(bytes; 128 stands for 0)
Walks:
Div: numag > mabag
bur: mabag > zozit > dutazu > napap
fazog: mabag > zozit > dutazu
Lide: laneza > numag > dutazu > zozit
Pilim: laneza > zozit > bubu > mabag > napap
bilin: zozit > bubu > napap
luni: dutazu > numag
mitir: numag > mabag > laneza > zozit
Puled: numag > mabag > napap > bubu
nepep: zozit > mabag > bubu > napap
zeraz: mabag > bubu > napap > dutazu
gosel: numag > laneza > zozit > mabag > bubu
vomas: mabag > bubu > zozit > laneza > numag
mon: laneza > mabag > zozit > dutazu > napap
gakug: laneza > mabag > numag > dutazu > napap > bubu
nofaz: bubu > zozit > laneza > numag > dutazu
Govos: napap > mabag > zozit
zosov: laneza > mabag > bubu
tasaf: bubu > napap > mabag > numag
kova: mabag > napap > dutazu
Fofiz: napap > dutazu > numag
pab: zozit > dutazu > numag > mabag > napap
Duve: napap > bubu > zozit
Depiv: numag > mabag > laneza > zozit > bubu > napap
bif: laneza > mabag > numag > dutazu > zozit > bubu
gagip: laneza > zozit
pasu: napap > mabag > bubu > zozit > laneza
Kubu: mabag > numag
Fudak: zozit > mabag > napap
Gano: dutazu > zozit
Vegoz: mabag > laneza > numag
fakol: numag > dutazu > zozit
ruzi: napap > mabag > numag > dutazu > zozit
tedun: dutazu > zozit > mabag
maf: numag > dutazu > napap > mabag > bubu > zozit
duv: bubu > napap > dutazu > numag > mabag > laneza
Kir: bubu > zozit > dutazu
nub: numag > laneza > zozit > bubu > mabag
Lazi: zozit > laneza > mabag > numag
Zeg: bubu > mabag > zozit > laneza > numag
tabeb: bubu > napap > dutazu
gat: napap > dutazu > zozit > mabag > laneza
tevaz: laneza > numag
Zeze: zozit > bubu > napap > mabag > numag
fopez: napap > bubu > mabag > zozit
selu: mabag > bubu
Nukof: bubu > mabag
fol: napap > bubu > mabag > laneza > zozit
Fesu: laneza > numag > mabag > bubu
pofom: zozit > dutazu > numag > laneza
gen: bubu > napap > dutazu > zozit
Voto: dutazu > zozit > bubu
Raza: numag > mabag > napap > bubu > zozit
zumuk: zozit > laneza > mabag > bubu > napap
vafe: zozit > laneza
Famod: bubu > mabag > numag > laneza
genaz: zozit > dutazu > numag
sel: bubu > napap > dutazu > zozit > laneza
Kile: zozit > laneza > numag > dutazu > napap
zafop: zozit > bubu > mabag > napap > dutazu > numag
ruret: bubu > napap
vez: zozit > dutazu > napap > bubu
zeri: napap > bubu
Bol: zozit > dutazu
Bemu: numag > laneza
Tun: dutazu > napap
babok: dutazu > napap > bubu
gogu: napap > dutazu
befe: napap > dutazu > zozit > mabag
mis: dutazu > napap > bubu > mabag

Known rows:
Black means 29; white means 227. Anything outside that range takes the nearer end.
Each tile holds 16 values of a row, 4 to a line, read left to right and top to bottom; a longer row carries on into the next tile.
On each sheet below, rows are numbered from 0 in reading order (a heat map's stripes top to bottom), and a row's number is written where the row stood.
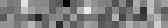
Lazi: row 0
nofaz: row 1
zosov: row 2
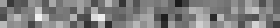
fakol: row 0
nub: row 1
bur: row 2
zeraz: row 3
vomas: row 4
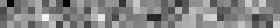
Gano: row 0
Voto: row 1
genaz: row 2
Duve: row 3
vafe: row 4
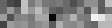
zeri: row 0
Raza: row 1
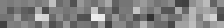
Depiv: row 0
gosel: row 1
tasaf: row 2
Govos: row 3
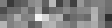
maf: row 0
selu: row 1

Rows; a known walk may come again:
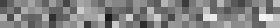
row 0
Nukof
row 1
befe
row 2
Div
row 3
mitir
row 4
Raza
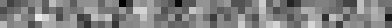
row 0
maf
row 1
Bemu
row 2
gogu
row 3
tabeb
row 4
Lide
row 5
zeraz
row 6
zeri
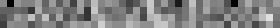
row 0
Tun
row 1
zosov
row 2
gagip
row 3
vez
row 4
Voto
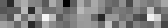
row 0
mis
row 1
Bol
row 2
gosel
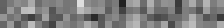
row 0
Zeg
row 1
Lazi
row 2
bilin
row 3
Fudak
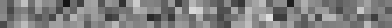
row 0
zumuk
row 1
gen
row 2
genaz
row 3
Fofiz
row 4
Govos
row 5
luni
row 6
tasaf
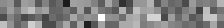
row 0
Vegoz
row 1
tedun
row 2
Duve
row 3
Puled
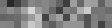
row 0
fazog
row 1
sel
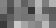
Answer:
mon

